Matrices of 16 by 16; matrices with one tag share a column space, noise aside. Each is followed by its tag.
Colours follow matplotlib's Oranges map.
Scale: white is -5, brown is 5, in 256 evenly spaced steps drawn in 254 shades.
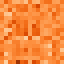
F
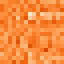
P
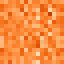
P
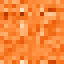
F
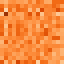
F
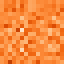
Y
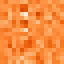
P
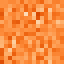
P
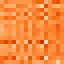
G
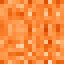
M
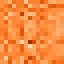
G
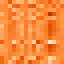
G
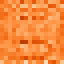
G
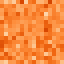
M
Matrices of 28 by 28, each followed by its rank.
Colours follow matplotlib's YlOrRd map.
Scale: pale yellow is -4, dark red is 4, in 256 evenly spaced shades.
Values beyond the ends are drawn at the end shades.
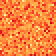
full rank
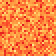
full rank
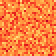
full rank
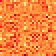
five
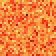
full rank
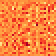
five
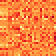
five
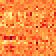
five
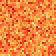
full rank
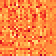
five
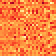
five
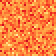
full rank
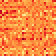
five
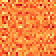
five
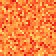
full rank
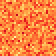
full rank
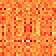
five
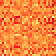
five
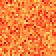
full rank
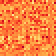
five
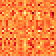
five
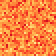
full rank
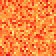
full rank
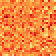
five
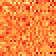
five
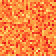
full rank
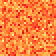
full rank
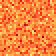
full rank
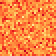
full rank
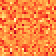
five
